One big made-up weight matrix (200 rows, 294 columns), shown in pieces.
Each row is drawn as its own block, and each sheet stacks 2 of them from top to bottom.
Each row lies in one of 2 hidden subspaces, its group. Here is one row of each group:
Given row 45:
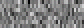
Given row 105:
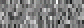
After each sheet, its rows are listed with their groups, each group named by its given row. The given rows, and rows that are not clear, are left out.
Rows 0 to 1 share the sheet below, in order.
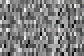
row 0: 105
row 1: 105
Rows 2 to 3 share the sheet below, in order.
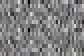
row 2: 45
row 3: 45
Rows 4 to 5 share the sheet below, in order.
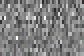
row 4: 105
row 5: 105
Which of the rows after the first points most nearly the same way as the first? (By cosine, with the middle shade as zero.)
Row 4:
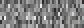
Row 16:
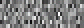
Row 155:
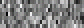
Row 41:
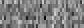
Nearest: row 16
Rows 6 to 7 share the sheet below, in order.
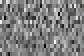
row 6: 105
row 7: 105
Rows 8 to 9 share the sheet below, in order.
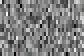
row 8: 45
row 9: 105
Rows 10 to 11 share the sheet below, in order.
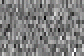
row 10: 105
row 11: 105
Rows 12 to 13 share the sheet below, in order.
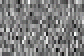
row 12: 45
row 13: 105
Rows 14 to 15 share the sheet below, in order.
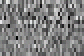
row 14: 105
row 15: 105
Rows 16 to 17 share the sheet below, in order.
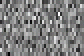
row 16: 105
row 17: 105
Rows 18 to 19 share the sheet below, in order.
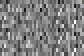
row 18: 105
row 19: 105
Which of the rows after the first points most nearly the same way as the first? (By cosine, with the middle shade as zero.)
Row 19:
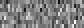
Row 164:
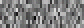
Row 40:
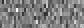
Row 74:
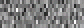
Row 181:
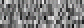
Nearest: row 74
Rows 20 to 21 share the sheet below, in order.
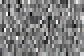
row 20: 45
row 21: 105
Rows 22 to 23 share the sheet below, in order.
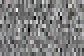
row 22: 105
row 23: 45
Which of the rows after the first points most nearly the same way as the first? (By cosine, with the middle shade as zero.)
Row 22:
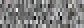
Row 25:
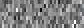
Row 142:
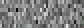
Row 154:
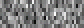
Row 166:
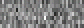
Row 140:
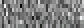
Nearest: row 25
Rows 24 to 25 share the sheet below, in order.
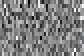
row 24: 45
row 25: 105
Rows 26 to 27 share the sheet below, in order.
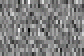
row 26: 45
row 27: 45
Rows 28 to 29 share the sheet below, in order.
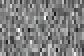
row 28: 105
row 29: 45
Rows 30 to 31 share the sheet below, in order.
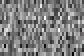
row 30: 105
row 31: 105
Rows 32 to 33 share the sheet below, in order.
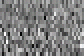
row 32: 105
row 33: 45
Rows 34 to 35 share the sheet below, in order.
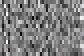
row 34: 45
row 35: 45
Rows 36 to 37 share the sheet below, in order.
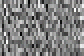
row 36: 45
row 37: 45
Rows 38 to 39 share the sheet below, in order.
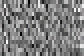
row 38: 45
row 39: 45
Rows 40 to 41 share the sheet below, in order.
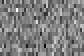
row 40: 105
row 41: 105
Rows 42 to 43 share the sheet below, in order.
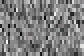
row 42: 105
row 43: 45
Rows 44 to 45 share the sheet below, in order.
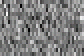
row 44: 45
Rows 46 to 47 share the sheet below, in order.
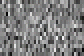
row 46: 45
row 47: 105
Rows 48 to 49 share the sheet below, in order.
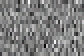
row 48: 45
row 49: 105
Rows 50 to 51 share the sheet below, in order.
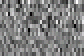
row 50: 45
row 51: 45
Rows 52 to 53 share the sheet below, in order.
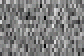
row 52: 105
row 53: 105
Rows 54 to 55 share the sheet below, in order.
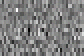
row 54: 105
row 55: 45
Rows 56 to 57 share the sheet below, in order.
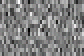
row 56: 45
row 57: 45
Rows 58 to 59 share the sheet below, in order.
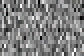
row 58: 45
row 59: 105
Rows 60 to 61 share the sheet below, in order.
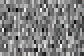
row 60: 105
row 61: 105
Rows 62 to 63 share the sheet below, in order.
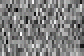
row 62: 105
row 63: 45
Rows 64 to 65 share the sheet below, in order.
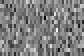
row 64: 105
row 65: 105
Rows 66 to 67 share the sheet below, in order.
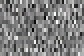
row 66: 105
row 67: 105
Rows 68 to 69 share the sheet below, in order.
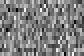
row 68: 105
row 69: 105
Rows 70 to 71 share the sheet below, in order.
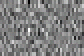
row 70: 45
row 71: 45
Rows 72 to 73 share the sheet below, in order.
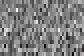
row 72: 105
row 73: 105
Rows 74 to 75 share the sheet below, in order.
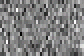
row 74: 105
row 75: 45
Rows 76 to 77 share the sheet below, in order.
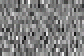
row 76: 45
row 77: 105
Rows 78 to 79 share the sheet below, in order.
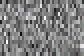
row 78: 105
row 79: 45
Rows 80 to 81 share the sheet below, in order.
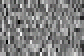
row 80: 45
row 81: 45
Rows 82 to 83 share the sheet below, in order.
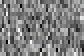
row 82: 45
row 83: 45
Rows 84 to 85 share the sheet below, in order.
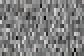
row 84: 105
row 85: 105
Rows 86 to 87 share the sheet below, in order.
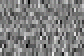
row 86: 45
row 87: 105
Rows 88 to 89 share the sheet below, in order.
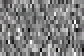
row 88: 105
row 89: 45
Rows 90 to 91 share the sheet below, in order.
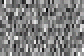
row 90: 105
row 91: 105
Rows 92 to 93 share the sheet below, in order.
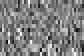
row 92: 45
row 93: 45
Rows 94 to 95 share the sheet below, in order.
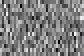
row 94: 45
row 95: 105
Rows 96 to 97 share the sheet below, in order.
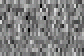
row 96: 105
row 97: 45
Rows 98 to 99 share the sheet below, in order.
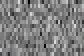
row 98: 45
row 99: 105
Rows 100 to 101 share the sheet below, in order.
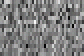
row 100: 105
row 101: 105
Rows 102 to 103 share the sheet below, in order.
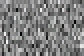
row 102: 105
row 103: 45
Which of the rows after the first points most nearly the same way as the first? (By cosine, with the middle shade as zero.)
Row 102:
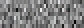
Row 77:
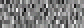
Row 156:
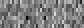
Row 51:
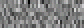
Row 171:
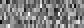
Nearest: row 156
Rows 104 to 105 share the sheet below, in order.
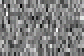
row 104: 45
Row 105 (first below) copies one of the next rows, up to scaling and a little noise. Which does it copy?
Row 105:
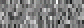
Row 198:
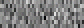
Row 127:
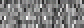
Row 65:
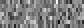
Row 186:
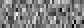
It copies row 65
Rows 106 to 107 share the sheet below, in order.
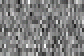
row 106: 45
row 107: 105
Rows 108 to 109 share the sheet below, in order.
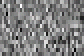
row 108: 45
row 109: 105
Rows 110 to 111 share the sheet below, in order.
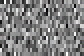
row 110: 105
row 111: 105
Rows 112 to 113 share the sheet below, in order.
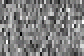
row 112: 105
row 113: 45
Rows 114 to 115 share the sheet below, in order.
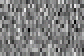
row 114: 105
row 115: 45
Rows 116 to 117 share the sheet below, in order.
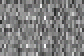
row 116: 105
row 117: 105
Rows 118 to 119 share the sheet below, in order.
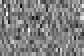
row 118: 45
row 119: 45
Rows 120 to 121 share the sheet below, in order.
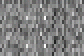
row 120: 105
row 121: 105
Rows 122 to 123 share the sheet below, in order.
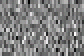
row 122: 45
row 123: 105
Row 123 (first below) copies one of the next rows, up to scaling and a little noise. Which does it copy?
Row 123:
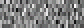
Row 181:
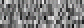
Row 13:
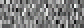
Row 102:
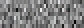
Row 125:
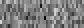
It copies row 13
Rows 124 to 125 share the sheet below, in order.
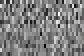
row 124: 105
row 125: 105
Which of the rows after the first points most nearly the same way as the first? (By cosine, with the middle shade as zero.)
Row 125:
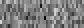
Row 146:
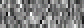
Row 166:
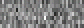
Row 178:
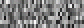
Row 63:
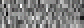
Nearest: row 178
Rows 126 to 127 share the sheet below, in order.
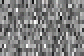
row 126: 105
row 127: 105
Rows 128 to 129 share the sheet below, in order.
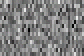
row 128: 105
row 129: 45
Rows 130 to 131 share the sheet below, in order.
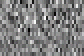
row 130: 105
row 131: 45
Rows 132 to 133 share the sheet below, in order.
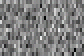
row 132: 105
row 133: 105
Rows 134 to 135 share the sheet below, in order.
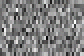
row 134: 105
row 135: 105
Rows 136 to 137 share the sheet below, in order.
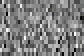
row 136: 45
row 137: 105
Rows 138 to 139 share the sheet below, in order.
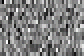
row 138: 105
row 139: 45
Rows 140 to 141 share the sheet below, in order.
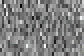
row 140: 45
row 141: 105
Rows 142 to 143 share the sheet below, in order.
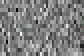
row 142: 105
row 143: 45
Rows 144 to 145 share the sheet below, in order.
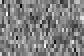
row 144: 45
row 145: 105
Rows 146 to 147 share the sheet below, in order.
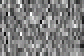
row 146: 45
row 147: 45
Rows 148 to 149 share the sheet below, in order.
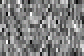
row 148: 45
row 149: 45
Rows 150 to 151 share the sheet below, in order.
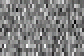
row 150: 105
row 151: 105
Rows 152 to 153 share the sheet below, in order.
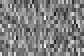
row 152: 105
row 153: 105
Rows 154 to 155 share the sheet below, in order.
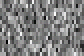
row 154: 105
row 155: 45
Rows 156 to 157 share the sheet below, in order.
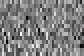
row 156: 105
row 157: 45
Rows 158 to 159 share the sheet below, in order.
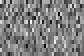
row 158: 105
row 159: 105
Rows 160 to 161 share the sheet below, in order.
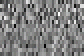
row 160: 105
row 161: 105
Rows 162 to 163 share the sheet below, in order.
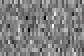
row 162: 105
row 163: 45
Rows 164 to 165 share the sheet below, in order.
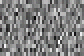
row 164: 105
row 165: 105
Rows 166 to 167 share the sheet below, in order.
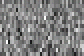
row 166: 105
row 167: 45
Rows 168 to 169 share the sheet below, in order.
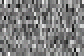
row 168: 105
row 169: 105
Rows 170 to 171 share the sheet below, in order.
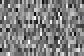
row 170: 105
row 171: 105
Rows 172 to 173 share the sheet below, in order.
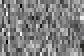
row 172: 45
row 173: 45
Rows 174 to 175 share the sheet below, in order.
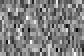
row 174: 105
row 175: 45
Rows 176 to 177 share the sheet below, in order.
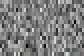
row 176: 105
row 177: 105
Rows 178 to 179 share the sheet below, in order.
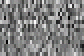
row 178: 105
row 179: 45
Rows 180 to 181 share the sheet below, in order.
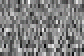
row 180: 45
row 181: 105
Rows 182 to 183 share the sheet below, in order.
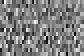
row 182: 105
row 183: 105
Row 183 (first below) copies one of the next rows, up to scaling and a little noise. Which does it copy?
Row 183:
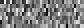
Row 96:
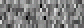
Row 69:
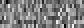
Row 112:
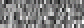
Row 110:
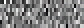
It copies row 110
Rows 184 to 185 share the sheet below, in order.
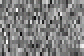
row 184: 105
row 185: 45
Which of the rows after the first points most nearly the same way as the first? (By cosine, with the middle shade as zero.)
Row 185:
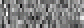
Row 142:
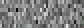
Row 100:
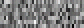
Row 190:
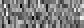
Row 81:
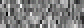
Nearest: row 190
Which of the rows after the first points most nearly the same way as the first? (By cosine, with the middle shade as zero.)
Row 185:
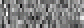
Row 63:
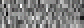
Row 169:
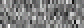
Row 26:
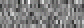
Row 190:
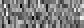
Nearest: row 190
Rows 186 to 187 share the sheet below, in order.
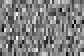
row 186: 105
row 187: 105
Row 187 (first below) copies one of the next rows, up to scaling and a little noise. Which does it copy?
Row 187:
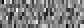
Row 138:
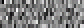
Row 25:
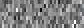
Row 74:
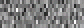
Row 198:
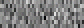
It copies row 138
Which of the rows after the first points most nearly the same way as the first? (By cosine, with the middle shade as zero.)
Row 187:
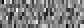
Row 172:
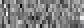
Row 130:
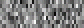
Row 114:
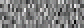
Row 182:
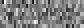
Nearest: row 182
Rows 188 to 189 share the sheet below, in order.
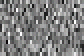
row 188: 105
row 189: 45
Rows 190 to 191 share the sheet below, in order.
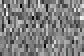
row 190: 45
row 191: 105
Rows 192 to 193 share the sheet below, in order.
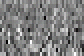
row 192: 105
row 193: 45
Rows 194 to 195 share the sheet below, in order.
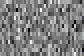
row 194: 105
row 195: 45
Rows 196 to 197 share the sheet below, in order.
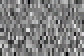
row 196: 45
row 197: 105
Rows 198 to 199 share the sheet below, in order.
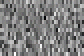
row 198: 105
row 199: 105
